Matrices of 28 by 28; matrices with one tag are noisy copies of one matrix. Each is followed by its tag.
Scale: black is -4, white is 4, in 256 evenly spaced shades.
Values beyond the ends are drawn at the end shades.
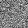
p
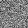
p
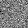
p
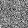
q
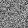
p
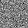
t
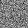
t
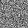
t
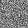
t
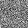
q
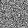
t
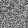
p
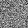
p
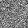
p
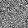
p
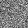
p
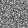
t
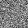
p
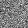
p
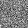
q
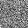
q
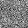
q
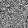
p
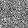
q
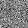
q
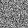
t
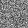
t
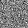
t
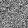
p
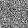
q
